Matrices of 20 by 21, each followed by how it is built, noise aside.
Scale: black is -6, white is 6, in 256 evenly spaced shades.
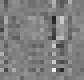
low rank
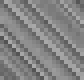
Toeplitz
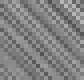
Toeplitz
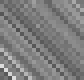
Toeplitz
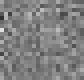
low rank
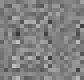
low rank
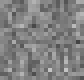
low rank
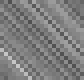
Toeplitz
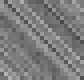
Toeplitz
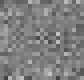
low rank
